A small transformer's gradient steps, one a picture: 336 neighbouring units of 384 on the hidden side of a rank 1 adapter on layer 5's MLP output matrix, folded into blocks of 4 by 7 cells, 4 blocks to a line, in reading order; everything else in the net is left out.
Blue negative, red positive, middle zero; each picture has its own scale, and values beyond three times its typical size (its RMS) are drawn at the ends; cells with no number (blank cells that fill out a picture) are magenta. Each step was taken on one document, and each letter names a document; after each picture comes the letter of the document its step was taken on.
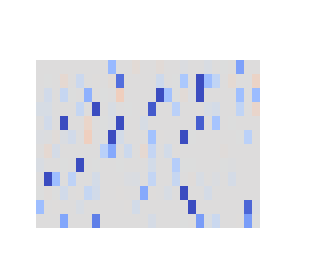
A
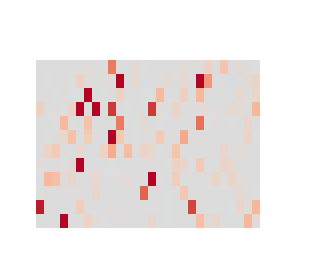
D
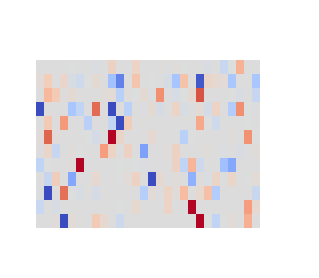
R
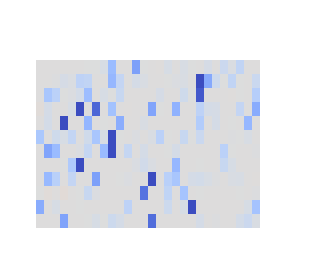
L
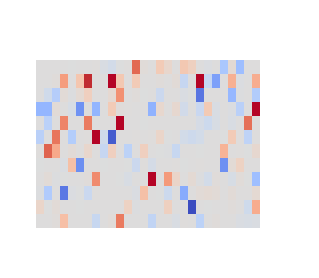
L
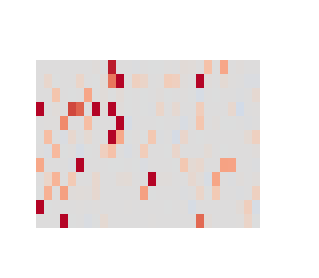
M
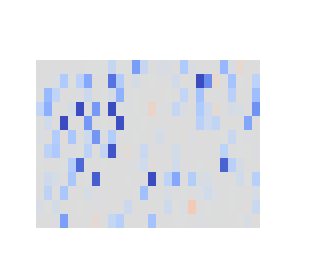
L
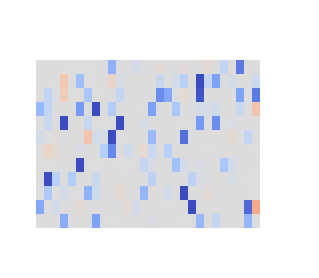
A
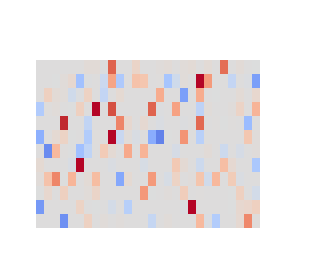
D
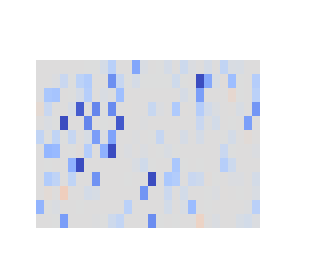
L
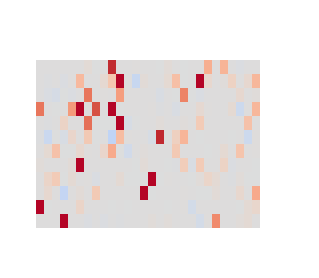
M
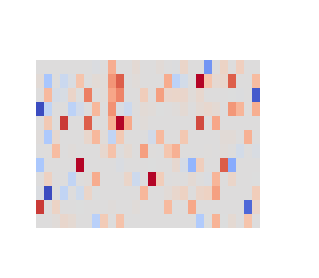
R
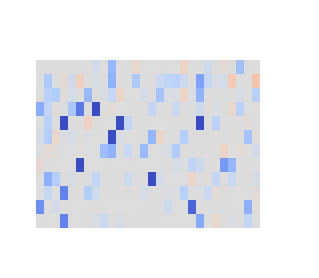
R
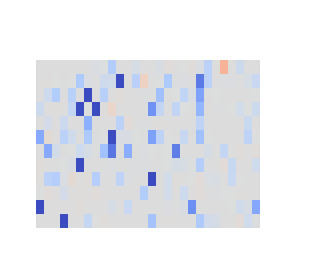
D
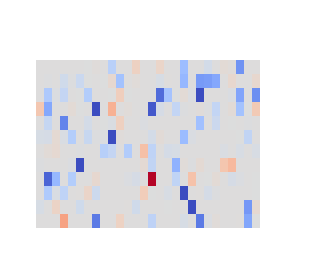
A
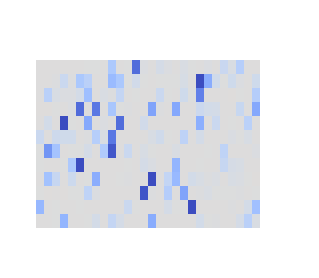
L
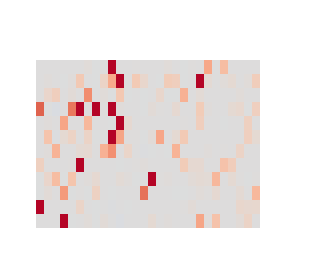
M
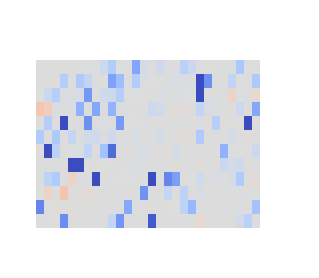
L
